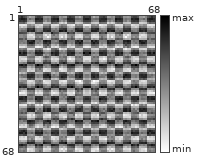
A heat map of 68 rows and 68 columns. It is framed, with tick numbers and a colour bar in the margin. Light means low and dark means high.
Overall the values sit about 50% of the way up the scale. There is no overall slope. The left and right halves mirror each other. Stripes running across repeat 12 times from top to bottom.
